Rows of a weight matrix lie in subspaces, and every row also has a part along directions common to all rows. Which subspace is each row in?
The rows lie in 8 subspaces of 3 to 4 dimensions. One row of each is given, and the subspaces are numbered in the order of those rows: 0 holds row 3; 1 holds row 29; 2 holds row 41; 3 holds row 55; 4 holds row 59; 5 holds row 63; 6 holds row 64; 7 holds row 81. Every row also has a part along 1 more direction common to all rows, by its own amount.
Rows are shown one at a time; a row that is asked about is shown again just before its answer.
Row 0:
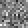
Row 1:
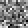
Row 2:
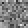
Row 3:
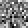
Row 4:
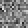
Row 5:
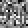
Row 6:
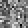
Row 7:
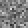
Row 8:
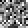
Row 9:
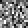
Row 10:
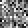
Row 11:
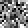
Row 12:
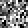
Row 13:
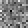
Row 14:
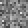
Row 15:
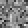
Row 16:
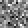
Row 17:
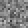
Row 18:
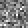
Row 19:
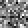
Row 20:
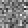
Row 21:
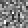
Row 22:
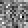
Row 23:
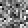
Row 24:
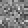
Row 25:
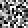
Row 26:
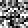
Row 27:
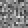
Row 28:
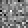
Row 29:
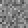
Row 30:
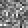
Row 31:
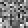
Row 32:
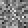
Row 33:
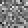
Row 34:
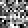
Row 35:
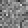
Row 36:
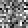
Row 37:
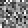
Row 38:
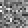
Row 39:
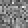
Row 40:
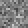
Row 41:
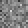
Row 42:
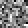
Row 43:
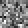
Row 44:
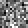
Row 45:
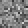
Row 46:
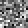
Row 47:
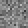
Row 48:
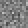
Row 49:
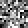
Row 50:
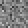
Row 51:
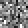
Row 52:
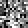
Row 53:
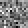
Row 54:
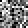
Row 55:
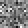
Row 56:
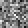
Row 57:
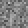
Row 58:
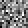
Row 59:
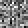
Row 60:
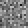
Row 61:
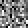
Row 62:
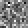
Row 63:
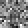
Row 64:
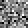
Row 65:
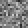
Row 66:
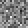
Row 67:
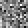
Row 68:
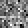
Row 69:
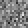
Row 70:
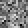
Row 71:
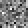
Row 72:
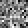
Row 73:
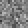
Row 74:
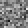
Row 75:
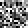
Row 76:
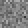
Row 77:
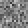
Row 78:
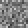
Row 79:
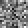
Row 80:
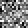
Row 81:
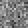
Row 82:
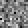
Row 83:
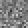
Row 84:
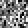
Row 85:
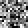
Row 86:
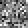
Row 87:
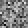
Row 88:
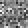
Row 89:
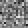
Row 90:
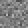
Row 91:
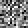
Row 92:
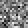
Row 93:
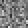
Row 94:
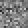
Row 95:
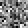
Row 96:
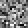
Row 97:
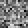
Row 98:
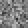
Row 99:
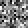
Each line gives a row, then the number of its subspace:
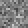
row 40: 5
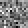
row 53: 3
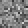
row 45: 7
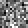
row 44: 7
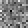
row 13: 2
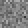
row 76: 6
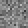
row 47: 4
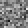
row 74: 3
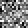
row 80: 1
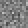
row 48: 0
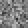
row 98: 7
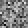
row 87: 5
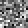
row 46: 3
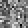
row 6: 7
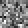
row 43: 0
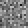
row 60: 4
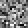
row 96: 0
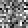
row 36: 1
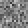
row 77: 6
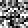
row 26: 7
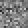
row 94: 3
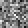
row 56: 4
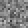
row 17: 3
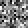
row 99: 4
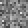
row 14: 3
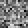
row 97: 1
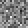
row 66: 5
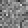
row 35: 2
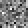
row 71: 0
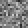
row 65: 2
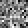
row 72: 0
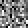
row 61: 1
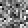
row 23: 3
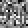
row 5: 5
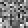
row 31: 4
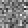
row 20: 1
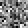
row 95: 3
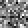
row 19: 6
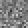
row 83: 2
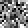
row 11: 7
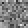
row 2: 1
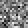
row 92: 2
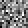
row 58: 6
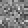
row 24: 7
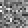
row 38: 3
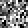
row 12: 6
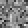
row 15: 5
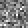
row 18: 2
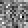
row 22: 4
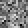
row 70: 6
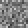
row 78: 1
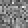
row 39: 4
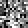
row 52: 7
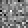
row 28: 2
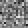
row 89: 5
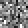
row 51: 0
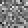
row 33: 1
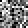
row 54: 7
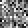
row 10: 7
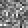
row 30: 2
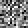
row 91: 4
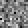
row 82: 5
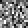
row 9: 0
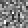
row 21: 0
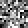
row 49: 3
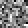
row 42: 5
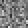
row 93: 1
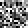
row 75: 3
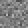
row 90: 2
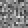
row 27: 5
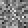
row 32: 4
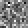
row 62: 5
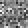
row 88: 3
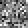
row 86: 2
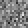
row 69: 6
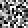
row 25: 0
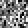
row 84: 6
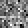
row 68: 4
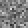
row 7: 0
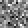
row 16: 6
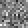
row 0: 2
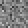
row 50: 1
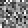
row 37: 6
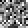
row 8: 5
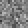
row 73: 7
